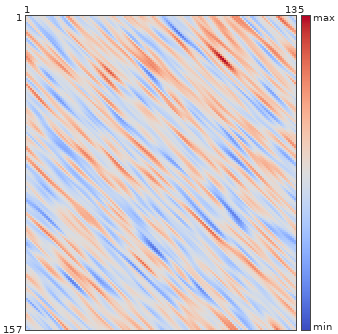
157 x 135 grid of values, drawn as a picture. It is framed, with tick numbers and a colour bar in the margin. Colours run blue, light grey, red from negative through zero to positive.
Histogram: bell-shaped. Mirror symmetry: none. Ninth with the highest average: top right. Grain: diagonal, down to the right. Lone odd cells: none. Odd rows or columns: none.
